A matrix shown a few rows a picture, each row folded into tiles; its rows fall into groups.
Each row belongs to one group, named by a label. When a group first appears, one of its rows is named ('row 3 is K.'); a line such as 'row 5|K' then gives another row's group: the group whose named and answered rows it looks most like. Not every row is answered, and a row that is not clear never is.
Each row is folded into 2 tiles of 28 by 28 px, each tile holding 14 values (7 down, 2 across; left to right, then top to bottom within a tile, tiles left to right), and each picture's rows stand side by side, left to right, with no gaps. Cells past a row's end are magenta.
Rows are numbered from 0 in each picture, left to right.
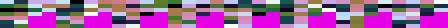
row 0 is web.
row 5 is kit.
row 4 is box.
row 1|web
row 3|box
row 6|box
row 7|box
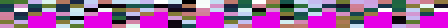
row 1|kit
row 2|box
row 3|web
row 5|kit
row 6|kit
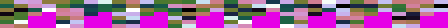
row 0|web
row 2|box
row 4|web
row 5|box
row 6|box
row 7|kit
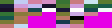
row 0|kit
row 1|kit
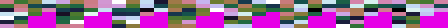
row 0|box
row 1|web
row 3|web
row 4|box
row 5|kit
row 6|kit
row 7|kit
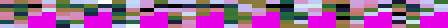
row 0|box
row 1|box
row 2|kit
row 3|box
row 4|kit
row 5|kit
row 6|kit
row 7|web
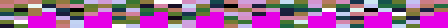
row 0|web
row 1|web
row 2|box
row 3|kit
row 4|box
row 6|kit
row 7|kit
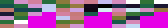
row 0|web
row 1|box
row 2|box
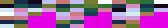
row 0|box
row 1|box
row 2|box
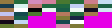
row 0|kit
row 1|kit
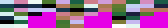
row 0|box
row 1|web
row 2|kit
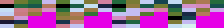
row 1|kit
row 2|box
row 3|kit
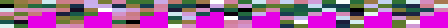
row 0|box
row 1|web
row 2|box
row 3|box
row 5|web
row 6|web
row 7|web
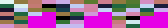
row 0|kit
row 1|kit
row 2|kit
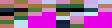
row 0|web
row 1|web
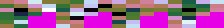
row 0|web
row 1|kit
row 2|web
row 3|web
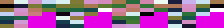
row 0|box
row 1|web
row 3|kit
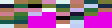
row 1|kit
